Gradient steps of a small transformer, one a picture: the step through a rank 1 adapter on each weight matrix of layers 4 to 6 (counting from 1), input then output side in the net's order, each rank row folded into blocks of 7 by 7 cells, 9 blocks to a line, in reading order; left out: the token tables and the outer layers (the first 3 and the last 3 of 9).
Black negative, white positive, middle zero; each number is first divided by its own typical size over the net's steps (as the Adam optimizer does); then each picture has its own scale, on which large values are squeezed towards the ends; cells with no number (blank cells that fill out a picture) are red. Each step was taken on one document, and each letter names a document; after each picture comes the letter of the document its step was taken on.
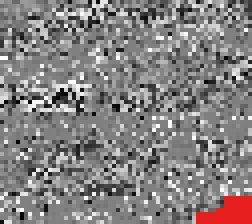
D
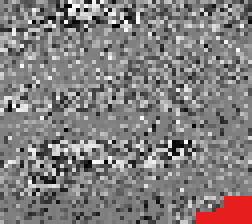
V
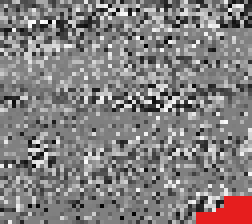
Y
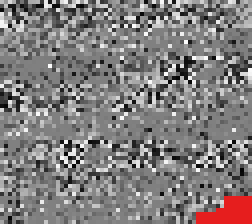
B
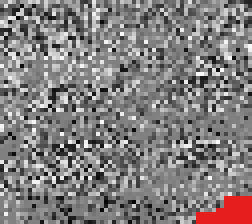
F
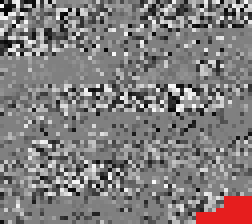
Y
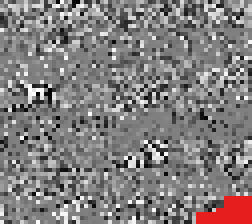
B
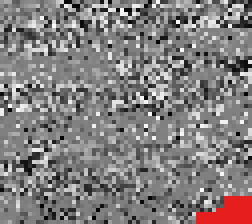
Y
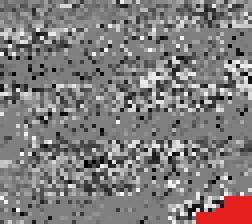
D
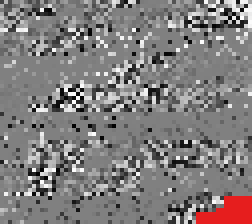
B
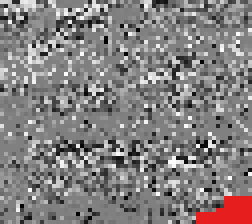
D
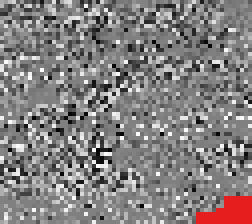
F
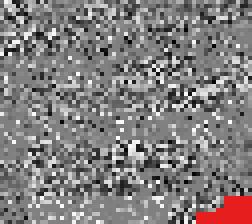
D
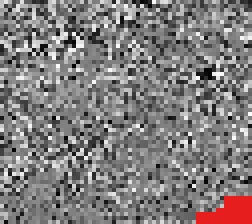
F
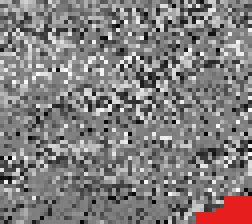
D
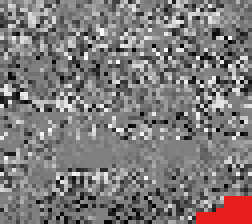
B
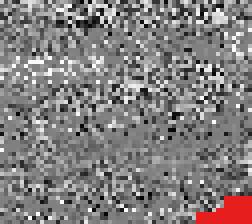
B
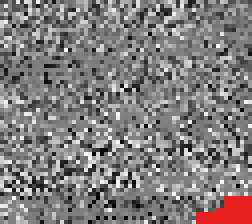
F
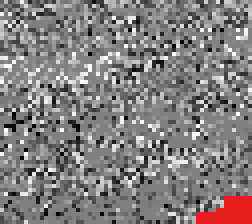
B
